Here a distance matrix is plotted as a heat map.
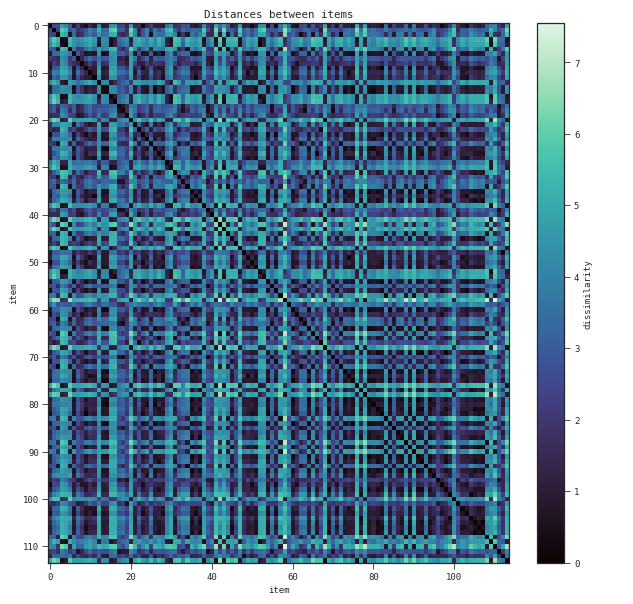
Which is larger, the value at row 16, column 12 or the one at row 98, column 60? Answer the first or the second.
the first
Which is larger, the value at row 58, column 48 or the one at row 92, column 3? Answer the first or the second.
the second
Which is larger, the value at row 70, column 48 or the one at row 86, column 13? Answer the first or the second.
the first
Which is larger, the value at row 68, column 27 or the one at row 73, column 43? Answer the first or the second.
the first
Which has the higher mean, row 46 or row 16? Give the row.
16
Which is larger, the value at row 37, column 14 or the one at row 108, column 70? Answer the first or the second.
the second
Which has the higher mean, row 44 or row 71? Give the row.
44
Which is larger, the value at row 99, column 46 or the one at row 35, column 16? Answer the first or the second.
the second
